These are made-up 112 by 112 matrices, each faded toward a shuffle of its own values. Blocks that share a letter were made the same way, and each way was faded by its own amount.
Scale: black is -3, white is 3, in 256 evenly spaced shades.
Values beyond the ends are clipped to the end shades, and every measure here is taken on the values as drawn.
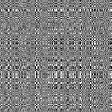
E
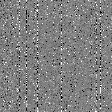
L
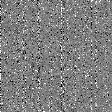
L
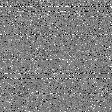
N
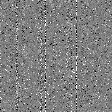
L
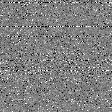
N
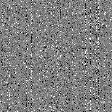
L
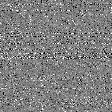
N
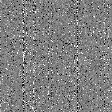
L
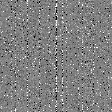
L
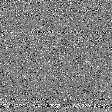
N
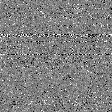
N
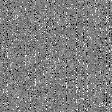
L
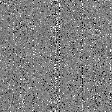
L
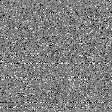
N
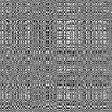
E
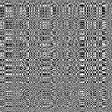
E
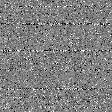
N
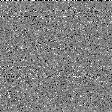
N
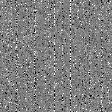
L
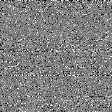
N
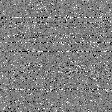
N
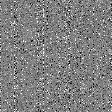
L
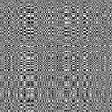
E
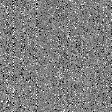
L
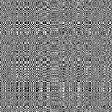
E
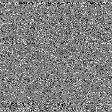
N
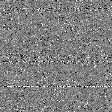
N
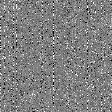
L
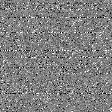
N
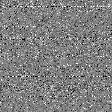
N
